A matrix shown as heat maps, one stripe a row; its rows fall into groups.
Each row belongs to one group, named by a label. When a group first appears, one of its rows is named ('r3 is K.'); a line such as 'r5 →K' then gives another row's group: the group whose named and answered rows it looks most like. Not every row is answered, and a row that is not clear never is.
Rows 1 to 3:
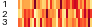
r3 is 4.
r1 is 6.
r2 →4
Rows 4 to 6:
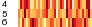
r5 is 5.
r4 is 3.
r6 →6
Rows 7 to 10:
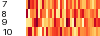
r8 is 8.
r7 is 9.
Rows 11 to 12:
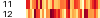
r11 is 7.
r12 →4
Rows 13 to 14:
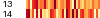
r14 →8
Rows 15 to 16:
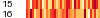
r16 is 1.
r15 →7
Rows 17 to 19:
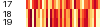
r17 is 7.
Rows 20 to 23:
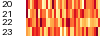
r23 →4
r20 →7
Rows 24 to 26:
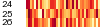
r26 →9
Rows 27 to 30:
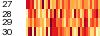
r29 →4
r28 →3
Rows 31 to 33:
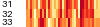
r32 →6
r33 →6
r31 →6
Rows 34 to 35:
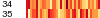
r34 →9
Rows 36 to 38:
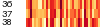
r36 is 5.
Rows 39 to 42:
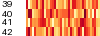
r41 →6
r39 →8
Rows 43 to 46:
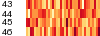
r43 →7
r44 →6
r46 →5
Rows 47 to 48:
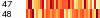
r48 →5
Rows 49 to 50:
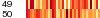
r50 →9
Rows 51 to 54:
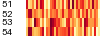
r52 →3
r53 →4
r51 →8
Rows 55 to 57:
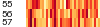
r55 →4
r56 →3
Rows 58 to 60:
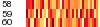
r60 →7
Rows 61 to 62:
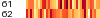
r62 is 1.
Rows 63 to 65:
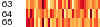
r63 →6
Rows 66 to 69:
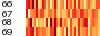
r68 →3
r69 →9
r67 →8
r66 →9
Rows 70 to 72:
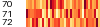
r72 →4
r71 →7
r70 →5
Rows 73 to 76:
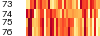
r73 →6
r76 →1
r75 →1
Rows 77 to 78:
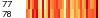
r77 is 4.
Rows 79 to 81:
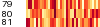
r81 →8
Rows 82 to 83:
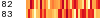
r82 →5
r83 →6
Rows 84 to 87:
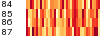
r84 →5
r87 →7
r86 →8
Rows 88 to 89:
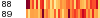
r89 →6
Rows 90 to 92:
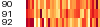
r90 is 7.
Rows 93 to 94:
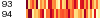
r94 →1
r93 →8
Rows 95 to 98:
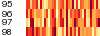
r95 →8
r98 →9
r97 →5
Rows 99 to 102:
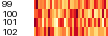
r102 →9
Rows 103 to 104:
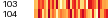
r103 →6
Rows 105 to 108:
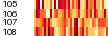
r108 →9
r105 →3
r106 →3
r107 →4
